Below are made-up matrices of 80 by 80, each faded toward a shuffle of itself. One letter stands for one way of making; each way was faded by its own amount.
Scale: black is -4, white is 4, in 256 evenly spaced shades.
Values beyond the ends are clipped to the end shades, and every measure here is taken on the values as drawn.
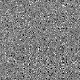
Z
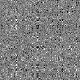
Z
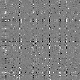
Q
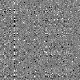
Z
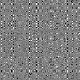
Q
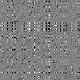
Q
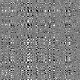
Q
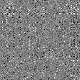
Z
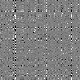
Q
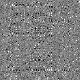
Z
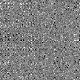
Z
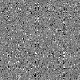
Z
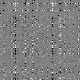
Q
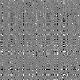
Q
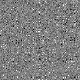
Z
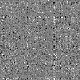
Z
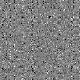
Z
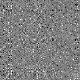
Z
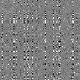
Q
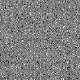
Z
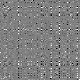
Q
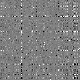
Q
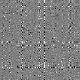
Q
